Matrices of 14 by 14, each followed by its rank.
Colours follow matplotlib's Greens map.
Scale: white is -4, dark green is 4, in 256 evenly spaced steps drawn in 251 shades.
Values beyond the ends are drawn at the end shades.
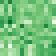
three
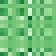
one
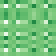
one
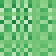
one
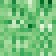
three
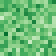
full rank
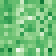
three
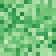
full rank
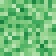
full rank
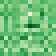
three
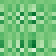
one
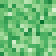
full rank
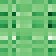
one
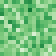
full rank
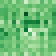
three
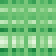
one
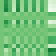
one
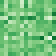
three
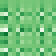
one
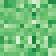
three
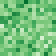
full rank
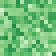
full rank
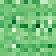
three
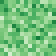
full rank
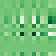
one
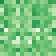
three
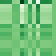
one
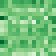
three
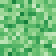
full rank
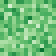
full rank
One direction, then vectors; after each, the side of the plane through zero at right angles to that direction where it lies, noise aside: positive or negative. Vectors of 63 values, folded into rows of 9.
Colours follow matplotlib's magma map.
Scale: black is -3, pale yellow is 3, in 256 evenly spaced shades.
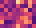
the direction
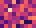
negative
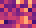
positive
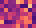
positive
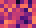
negative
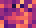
positive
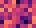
negative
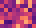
positive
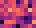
negative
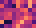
positive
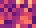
positive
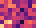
negative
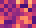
positive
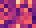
positive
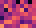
negative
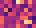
positive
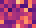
positive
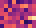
negative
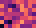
positive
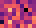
negative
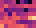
negative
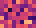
positive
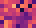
negative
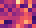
positive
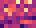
positive
